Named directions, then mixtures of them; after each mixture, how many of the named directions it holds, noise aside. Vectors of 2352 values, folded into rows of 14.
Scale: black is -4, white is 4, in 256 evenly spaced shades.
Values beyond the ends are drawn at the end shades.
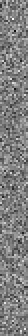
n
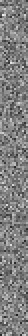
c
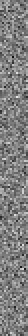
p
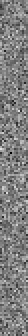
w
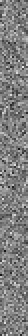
three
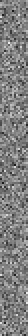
two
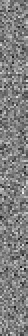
one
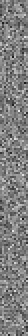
two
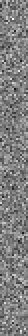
one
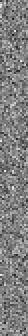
three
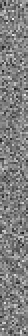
two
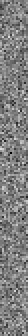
one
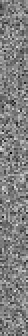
one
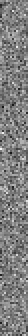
three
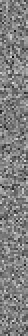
two
